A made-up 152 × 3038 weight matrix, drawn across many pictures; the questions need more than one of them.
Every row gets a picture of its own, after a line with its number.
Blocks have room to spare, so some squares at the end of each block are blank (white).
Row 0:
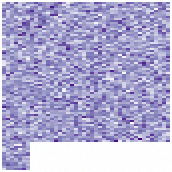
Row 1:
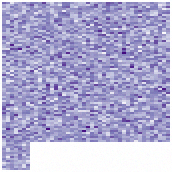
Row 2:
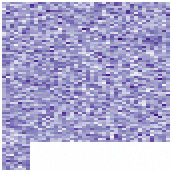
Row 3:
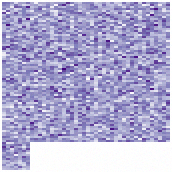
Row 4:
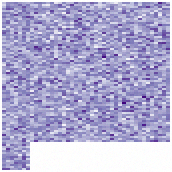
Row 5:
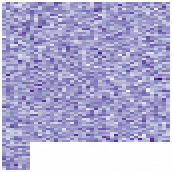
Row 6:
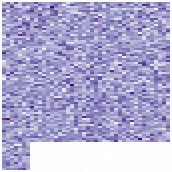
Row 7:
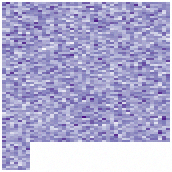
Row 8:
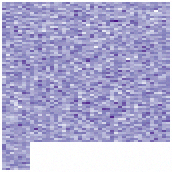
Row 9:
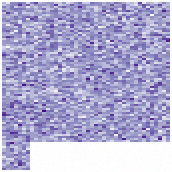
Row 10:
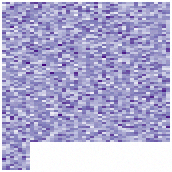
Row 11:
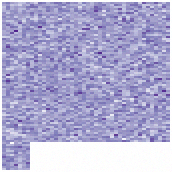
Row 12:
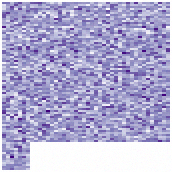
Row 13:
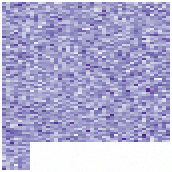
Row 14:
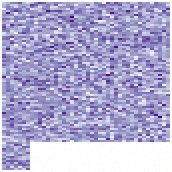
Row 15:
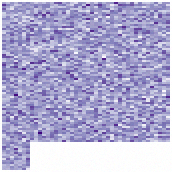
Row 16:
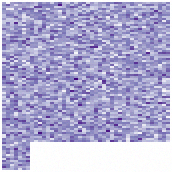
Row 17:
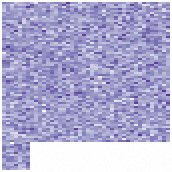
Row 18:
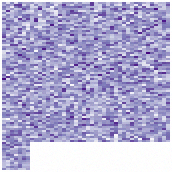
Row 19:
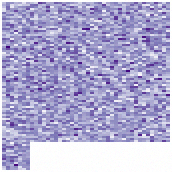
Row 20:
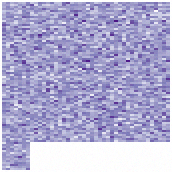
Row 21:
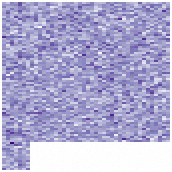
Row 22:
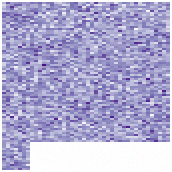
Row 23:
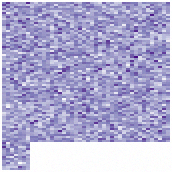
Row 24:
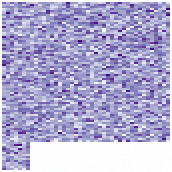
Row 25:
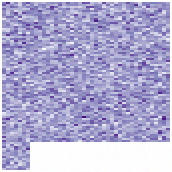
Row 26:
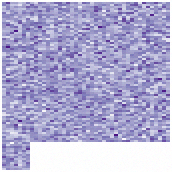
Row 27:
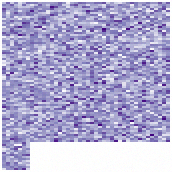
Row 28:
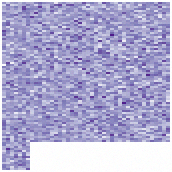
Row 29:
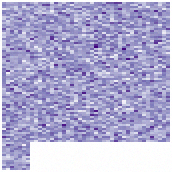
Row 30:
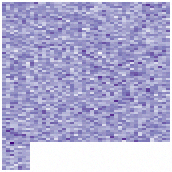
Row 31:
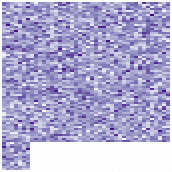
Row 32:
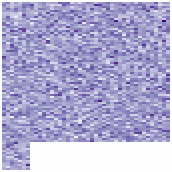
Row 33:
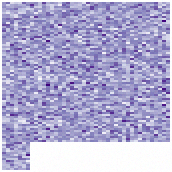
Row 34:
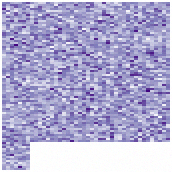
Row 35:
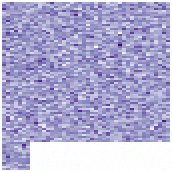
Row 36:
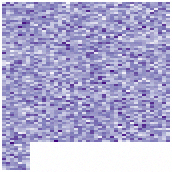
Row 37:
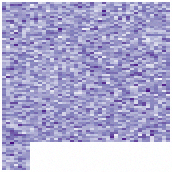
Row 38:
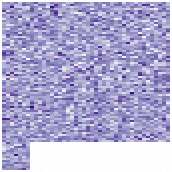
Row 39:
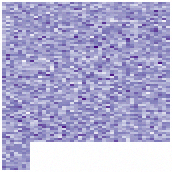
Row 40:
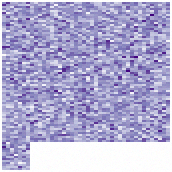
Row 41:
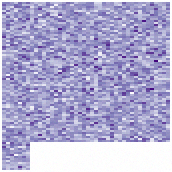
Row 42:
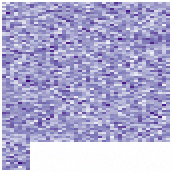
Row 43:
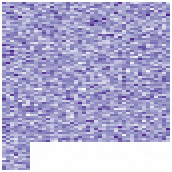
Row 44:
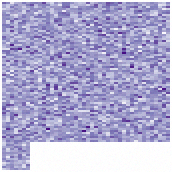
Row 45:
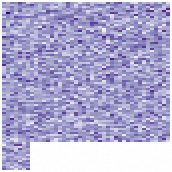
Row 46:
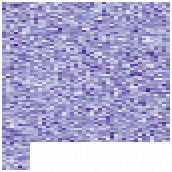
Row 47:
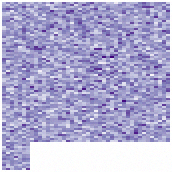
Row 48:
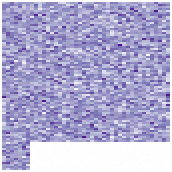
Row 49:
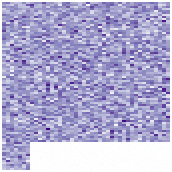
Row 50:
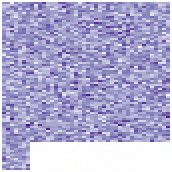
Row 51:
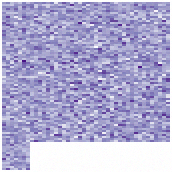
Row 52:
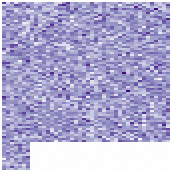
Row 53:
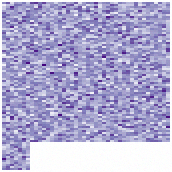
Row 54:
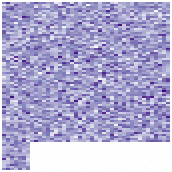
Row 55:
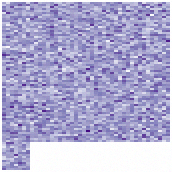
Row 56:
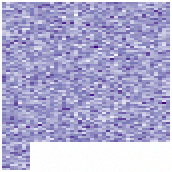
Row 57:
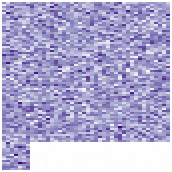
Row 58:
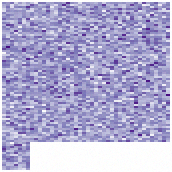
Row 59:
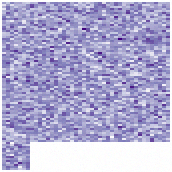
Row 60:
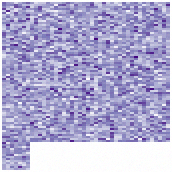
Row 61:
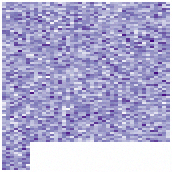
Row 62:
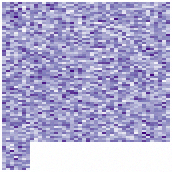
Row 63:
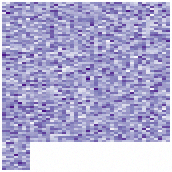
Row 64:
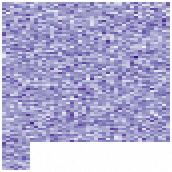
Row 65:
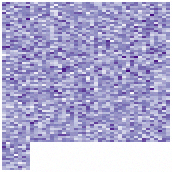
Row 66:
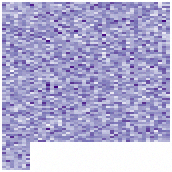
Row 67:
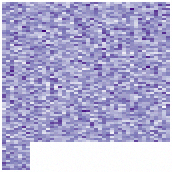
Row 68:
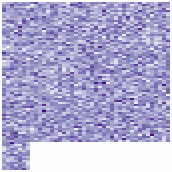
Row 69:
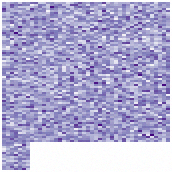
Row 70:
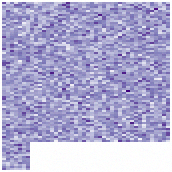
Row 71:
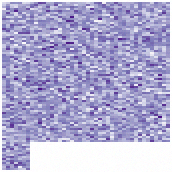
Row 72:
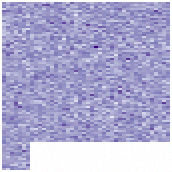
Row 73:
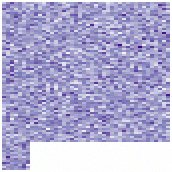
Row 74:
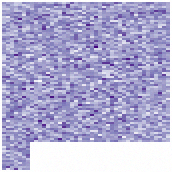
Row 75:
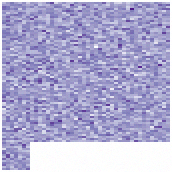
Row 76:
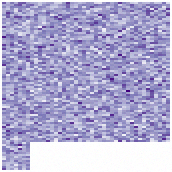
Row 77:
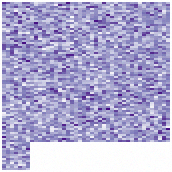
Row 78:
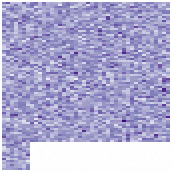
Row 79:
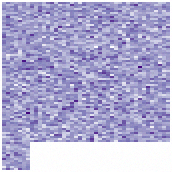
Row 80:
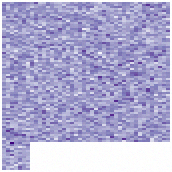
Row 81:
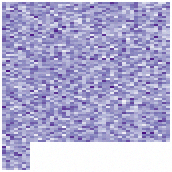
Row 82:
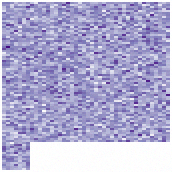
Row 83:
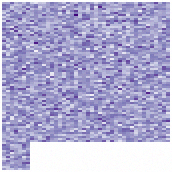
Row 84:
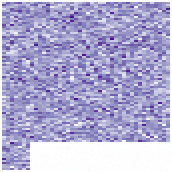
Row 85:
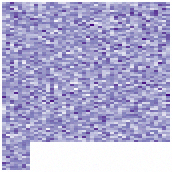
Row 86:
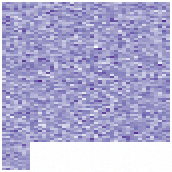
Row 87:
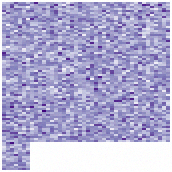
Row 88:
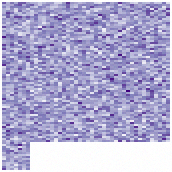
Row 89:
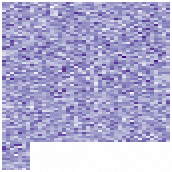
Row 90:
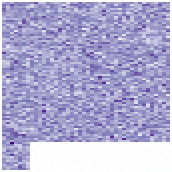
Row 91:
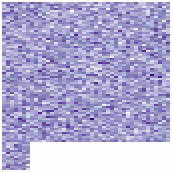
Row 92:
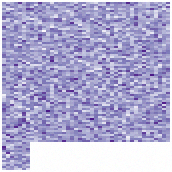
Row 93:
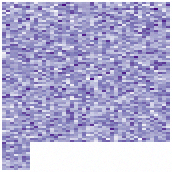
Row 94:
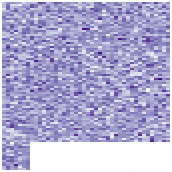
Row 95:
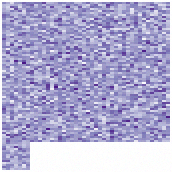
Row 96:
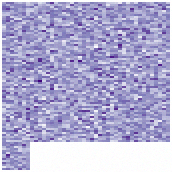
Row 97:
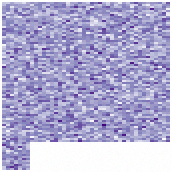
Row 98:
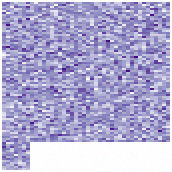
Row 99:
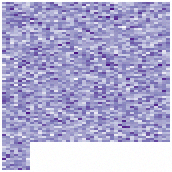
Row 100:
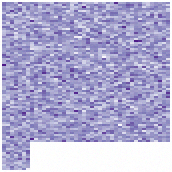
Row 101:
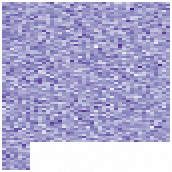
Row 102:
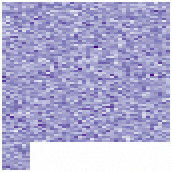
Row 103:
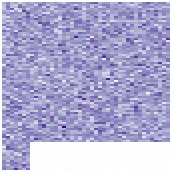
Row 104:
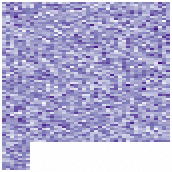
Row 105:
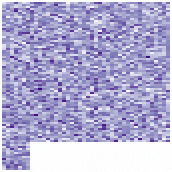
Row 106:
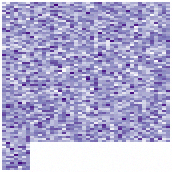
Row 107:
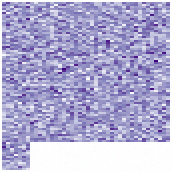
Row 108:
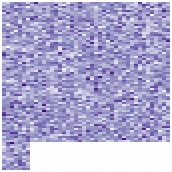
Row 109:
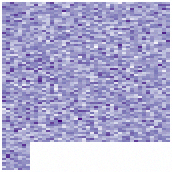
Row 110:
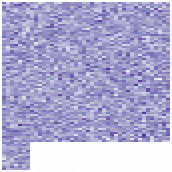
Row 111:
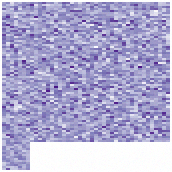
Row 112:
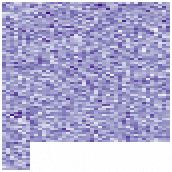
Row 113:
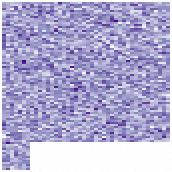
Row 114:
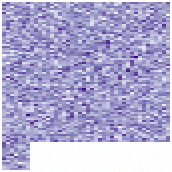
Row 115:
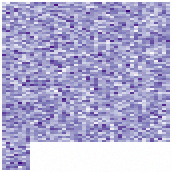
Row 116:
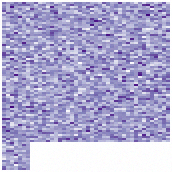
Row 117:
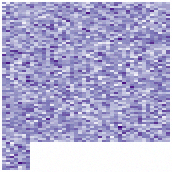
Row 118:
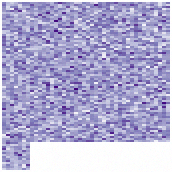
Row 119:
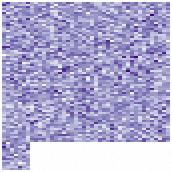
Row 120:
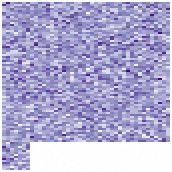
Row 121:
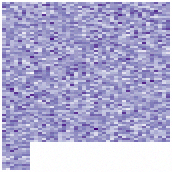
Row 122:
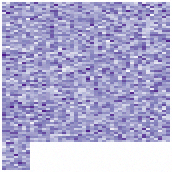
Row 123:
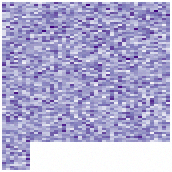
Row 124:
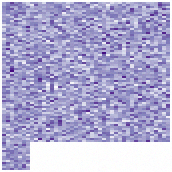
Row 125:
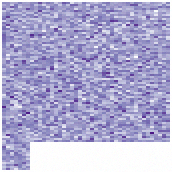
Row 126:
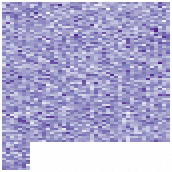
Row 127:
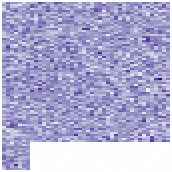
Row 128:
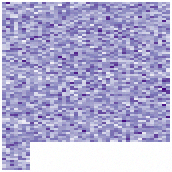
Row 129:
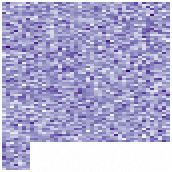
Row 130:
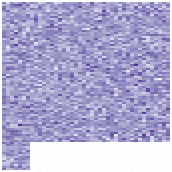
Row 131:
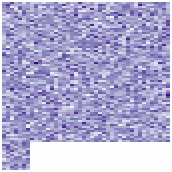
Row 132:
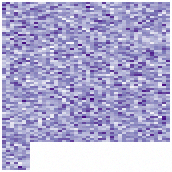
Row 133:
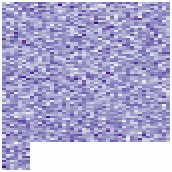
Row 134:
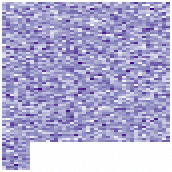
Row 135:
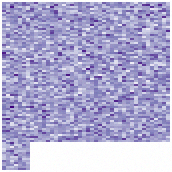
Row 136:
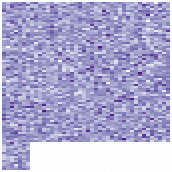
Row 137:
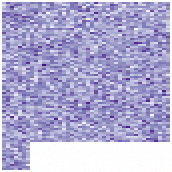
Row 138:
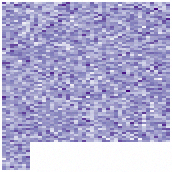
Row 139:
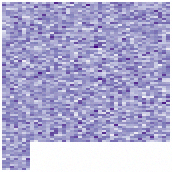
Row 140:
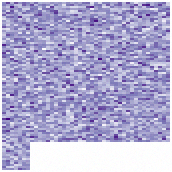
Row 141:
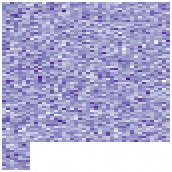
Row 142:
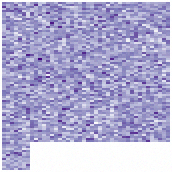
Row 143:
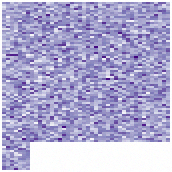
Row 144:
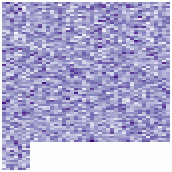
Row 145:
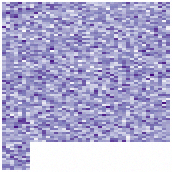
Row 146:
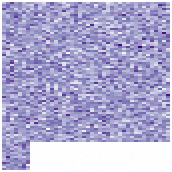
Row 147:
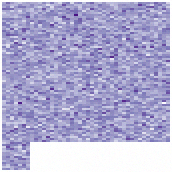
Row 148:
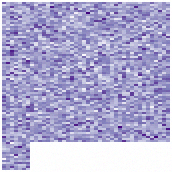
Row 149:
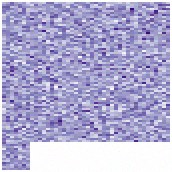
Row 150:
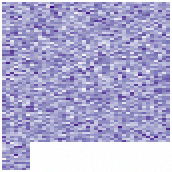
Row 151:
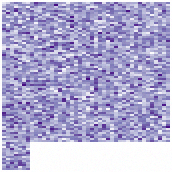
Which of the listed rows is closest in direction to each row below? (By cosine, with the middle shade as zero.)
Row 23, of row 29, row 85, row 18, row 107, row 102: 107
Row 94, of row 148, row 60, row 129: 129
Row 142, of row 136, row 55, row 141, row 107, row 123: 141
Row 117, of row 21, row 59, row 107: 59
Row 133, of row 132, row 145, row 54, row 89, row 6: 145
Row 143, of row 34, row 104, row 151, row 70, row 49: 104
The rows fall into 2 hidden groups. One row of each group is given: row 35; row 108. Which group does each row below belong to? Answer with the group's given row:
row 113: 35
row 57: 108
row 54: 35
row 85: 35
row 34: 108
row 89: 108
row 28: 35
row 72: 35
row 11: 108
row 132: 108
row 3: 108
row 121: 35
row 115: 108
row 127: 108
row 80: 108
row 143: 35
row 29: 35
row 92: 35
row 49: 35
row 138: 108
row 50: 35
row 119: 108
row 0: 108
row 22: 35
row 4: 35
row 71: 108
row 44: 35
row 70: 108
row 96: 35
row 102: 35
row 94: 108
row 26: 108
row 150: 108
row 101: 35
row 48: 35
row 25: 108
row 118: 35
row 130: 108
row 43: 108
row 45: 108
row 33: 35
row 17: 108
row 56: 35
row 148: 108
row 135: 108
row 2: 108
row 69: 108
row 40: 108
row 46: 108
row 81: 35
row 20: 35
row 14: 108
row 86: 35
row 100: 35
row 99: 35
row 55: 108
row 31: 108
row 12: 35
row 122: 108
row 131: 35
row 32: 35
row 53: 35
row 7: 108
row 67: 35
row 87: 108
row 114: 108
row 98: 108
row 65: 108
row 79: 35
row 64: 108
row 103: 35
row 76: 108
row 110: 108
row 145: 35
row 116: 108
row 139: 35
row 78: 35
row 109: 35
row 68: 108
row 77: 108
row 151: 108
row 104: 35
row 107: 108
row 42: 108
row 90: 108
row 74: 35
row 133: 35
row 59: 108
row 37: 108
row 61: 35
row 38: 108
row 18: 108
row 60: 108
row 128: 35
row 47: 35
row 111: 35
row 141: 35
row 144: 35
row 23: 108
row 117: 108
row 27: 108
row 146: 35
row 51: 35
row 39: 35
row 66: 35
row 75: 35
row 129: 108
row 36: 108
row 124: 35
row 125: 35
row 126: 35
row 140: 108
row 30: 108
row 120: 108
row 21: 108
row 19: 108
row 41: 108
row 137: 35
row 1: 35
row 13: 108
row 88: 108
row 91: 35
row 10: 35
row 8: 35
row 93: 108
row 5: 108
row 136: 108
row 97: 108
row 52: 108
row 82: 108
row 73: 35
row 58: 108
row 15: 35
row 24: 108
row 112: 35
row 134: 108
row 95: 35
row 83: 35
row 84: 108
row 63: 108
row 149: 35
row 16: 35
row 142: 35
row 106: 108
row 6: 108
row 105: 108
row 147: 35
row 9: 108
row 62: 35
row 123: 35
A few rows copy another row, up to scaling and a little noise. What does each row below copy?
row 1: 44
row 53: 10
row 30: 80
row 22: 137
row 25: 7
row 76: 88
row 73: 146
